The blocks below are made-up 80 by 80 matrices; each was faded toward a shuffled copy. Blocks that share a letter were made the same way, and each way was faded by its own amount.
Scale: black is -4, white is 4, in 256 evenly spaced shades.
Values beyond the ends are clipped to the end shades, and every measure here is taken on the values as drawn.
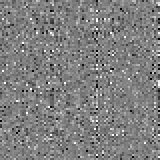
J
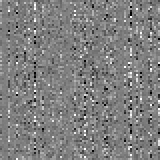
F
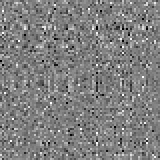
J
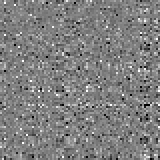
J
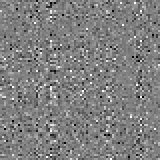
J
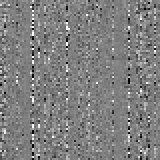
F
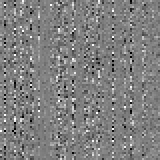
F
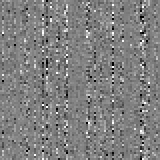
F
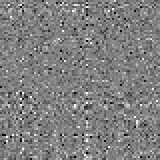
J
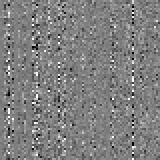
F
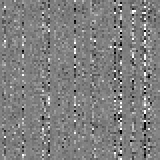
F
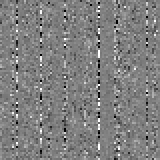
F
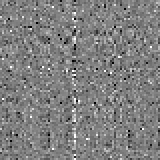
J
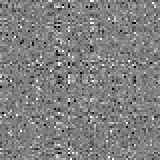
J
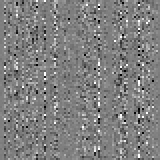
F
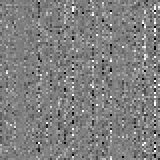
F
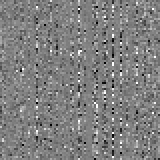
F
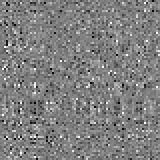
J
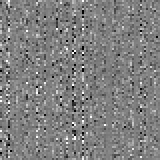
F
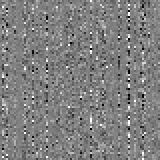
F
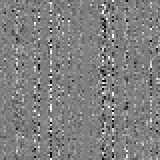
F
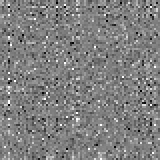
J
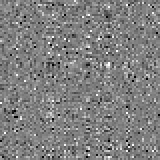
J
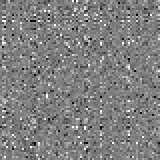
J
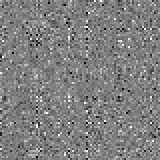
J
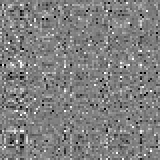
J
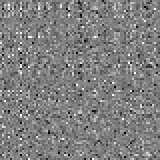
J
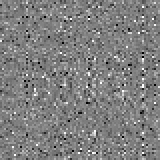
J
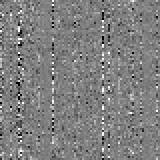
F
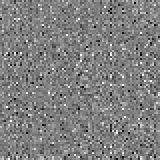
J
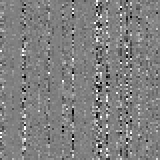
F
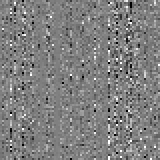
F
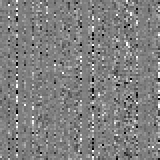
F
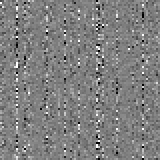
F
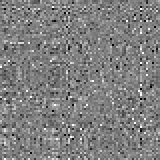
J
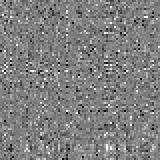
J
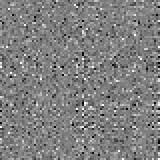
J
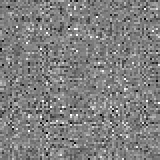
J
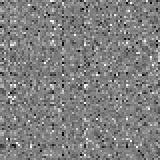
J
